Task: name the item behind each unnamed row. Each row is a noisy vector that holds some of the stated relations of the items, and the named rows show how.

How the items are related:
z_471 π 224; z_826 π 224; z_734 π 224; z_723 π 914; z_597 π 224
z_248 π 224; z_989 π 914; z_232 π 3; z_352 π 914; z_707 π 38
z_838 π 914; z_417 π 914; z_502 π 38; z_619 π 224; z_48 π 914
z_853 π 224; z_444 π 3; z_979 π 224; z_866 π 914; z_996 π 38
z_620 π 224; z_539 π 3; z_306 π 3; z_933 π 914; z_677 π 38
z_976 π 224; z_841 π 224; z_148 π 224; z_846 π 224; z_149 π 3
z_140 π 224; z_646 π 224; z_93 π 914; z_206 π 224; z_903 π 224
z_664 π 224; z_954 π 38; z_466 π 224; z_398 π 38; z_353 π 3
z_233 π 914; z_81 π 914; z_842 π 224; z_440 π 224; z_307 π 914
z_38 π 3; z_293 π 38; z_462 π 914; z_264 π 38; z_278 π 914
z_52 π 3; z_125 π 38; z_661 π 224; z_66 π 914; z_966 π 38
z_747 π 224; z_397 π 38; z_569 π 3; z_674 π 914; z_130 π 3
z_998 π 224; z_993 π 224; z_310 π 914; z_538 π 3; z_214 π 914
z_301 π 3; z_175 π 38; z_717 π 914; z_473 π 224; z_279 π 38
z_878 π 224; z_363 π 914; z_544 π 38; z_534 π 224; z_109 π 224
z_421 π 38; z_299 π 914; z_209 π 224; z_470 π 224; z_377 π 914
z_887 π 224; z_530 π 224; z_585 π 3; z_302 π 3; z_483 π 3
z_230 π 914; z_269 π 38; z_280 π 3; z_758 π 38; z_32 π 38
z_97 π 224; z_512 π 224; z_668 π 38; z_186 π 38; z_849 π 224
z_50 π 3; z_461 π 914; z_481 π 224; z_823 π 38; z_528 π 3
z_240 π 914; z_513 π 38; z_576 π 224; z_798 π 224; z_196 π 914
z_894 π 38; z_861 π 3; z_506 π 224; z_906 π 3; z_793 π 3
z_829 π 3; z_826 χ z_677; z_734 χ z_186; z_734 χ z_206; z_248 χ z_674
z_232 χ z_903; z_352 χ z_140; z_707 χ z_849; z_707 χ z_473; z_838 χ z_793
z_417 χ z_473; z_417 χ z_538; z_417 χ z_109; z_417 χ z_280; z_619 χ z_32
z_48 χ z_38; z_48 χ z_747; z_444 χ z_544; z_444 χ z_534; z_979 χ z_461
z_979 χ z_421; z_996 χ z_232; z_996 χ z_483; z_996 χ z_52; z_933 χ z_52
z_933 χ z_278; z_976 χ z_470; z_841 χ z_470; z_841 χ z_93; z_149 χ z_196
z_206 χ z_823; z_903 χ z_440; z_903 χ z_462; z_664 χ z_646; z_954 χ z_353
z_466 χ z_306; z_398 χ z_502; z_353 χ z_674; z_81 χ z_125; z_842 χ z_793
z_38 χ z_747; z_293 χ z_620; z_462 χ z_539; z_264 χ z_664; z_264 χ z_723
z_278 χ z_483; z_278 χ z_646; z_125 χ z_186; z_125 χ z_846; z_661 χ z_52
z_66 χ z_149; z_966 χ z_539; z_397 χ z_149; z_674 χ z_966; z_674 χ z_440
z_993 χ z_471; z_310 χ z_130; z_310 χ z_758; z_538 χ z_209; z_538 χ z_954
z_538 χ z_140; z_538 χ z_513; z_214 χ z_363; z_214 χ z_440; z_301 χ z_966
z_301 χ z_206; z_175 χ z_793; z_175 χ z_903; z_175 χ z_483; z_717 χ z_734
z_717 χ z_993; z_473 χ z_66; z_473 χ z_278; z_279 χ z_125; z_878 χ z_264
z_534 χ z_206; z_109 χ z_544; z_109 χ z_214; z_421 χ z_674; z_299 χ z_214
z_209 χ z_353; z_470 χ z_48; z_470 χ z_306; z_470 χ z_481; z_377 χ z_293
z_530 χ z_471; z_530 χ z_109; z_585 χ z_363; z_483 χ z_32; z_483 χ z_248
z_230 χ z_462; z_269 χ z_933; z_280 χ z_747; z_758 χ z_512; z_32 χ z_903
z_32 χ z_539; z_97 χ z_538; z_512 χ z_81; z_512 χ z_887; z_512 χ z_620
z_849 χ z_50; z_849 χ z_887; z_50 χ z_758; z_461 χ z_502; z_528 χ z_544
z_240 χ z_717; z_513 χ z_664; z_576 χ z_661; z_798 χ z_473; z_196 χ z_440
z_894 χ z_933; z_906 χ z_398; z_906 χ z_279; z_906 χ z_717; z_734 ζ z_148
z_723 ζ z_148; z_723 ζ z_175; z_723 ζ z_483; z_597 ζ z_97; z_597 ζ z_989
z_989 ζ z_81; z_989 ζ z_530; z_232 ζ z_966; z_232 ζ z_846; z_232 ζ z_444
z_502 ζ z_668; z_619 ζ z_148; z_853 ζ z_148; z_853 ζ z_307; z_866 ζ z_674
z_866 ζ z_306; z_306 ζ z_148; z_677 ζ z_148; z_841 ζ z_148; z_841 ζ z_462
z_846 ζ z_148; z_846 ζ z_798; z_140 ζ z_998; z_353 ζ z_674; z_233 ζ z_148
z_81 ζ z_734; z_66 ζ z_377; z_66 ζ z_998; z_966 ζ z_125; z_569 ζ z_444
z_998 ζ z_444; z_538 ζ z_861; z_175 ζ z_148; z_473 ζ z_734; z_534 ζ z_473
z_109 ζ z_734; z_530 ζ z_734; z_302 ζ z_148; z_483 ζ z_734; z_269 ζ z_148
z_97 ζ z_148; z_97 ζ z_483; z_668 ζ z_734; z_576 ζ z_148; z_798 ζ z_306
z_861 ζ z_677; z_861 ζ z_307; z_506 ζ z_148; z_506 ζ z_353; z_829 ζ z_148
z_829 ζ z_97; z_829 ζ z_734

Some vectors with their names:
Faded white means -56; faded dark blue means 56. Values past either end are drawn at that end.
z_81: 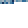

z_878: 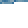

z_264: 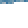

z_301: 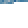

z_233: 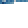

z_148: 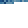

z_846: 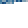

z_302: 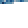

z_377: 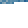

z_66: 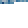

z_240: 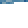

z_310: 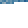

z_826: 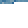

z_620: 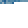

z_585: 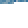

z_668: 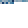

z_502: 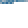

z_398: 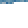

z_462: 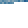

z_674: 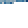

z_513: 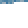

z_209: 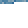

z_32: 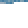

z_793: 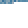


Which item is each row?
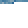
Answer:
z_842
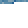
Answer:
z_979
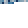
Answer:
z_998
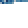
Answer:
z_175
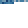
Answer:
z_97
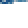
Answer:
z_677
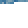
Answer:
z_206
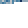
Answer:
z_798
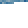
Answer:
z_461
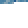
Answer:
z_528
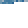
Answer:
z_597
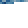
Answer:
z_853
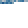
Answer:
z_538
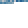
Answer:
z_866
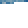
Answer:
z_417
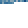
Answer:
z_307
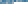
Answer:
z_52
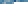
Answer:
z_906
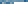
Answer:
z_48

